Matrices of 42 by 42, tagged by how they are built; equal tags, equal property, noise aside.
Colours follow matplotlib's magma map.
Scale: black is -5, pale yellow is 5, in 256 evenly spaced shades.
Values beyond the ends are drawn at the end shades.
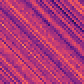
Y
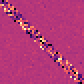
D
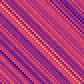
Y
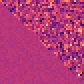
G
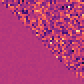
G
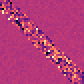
D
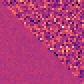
G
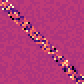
D
